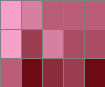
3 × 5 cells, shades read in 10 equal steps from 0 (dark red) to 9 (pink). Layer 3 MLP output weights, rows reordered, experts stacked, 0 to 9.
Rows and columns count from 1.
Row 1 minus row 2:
0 4 -2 1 1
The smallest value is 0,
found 2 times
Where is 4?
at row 2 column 4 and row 2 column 5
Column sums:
23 10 14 12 9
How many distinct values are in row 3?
4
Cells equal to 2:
1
